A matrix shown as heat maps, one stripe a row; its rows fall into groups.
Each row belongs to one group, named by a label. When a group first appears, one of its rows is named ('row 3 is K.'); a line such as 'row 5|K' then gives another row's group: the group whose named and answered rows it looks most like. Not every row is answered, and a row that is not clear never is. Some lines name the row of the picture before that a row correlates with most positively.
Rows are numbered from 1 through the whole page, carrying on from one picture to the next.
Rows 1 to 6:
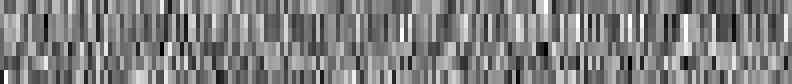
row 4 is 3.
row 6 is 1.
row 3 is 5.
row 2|5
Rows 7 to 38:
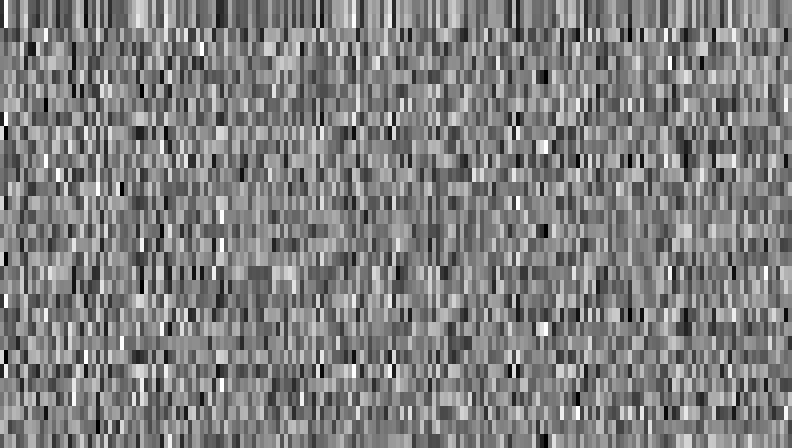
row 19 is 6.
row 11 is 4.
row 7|1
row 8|1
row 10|6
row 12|3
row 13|4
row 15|1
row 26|4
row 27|4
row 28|1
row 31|6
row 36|5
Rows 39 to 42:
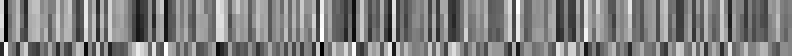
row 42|1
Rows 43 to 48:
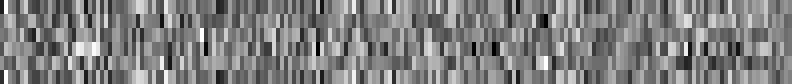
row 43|1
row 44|3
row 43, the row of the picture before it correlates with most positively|42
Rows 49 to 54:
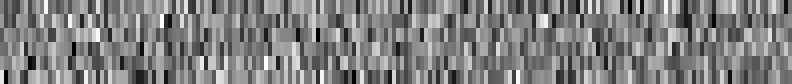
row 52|4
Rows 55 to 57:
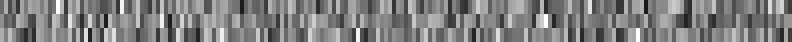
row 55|6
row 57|4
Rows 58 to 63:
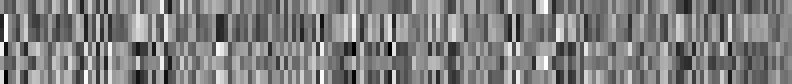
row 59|1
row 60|1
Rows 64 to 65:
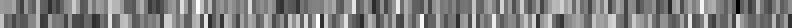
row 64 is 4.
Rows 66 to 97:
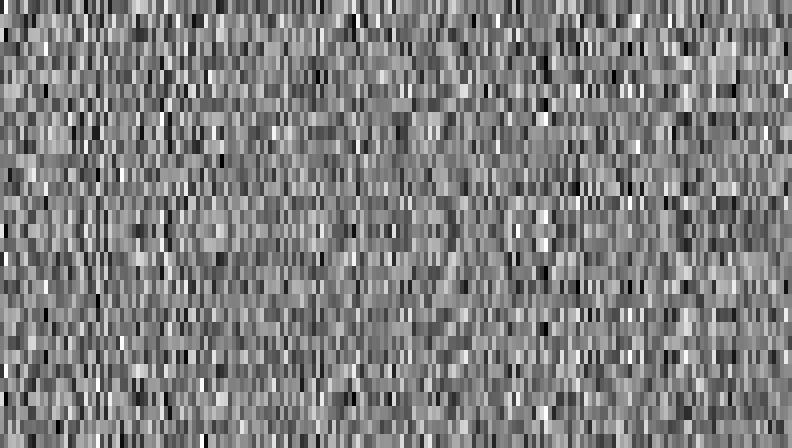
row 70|3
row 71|6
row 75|4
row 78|6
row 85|3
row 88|5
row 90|6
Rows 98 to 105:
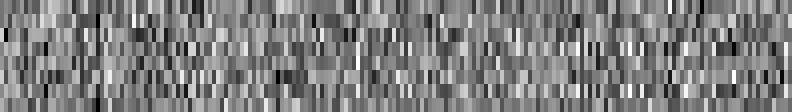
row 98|4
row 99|6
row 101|5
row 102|4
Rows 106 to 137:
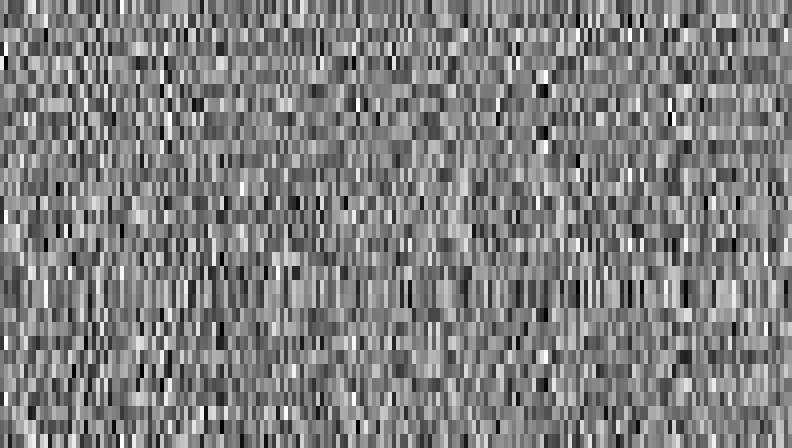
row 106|6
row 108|5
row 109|1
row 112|3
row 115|3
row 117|4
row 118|5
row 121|1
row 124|4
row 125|6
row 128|3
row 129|4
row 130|1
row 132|4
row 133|3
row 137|6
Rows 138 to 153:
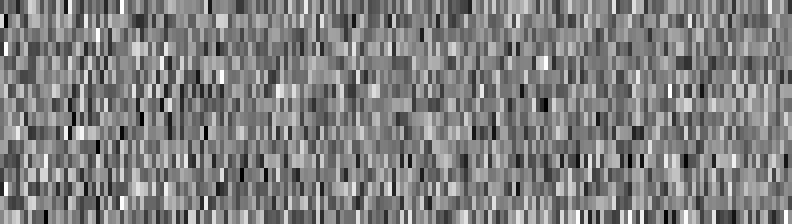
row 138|6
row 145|3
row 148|6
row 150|6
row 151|1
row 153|5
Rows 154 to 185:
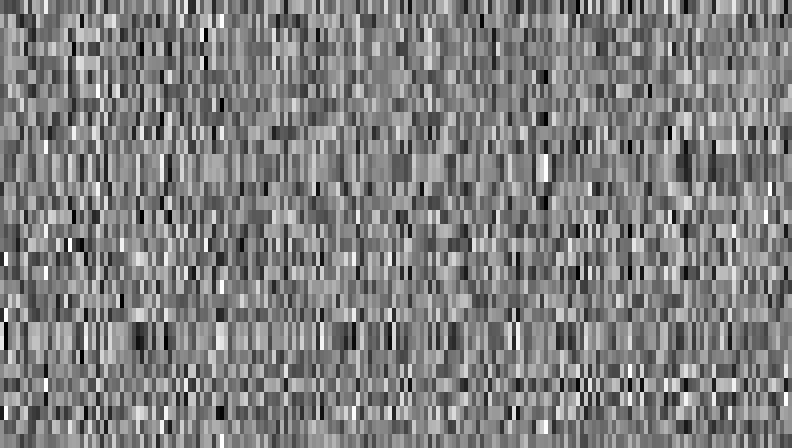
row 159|3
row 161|4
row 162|3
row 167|6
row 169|4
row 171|6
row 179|4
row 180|5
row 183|1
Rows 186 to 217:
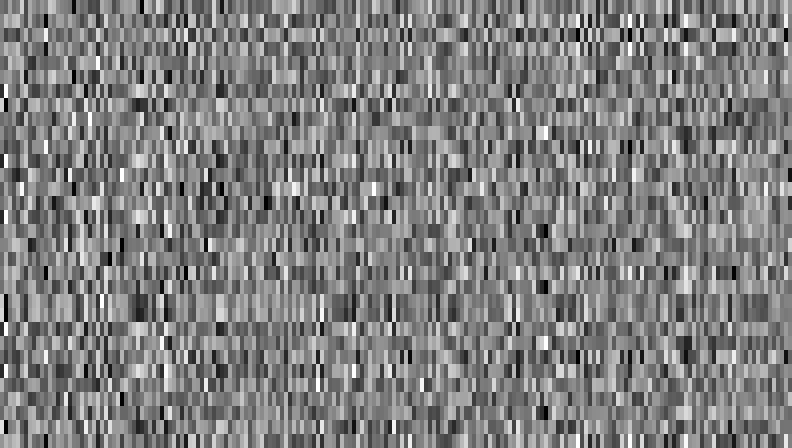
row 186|4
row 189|5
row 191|4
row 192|1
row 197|1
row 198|6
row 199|4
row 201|1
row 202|3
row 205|5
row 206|3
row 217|5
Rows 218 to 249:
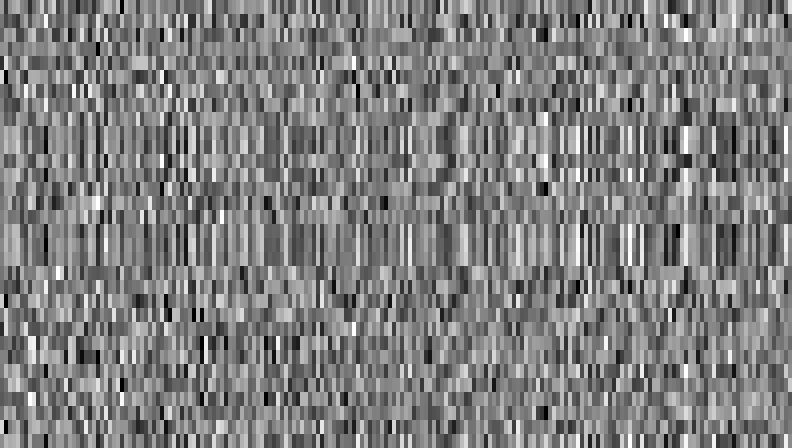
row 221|6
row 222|1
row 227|5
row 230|5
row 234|5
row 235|5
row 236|5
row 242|6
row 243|6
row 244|5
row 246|6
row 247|3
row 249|5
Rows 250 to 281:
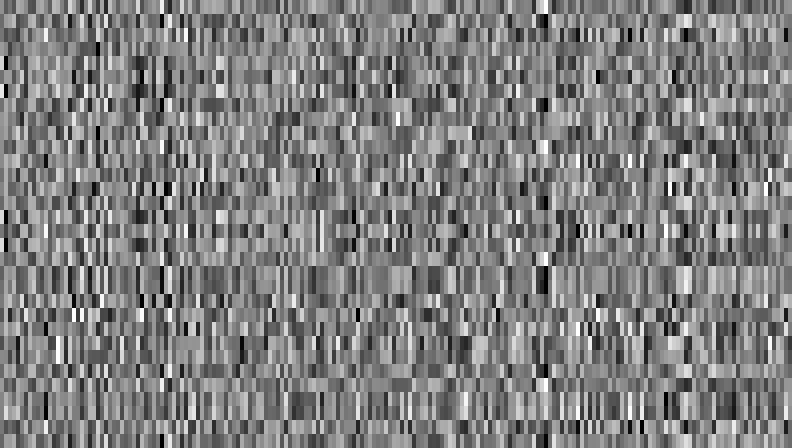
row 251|3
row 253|6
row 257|3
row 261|5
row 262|6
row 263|4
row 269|3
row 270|3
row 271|4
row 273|5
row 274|6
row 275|6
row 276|3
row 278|5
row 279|5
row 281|3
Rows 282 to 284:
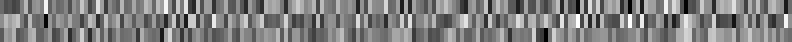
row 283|5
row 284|3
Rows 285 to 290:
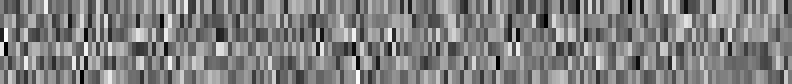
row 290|4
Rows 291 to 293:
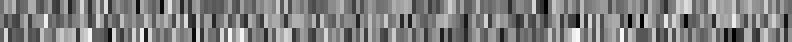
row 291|3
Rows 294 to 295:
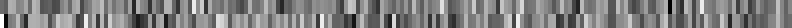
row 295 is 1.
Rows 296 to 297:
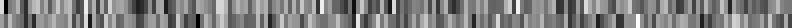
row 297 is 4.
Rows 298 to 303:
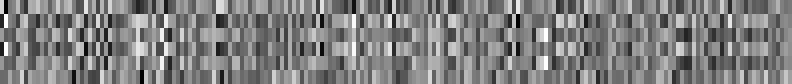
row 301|1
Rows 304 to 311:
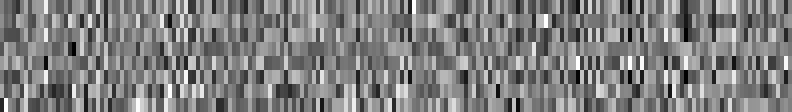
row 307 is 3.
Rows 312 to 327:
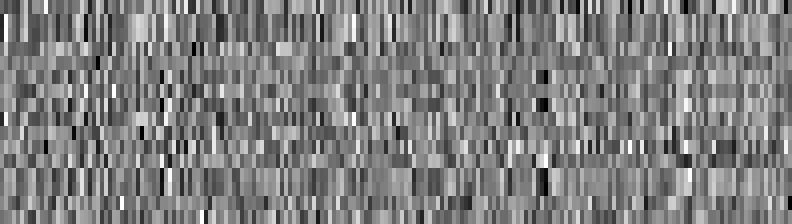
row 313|1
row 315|4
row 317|3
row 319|3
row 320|1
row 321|4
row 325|3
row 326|6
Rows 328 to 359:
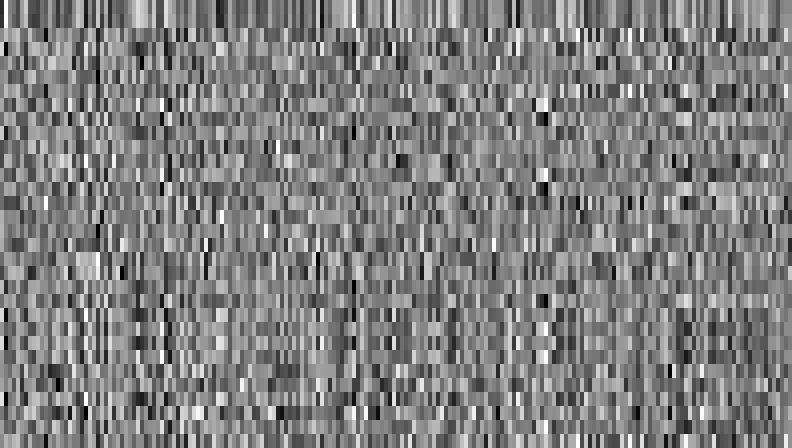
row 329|1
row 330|5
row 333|6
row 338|6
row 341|3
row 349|3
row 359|5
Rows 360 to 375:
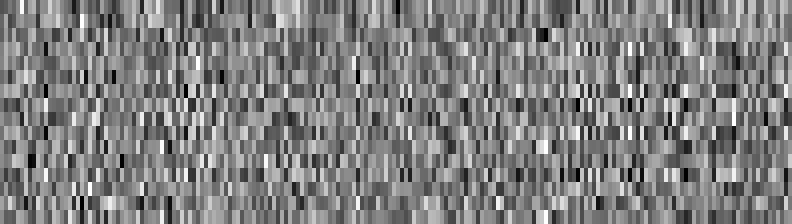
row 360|4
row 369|5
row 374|4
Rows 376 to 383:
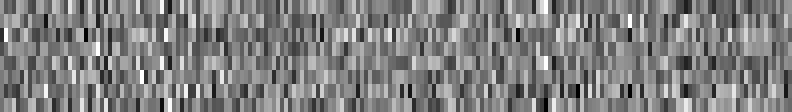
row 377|5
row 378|1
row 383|3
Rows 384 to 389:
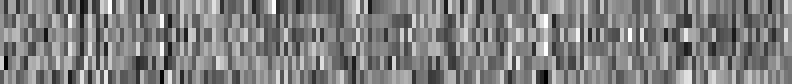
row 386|5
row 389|3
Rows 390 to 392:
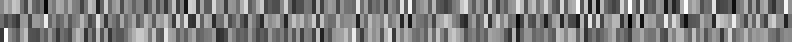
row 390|5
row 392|1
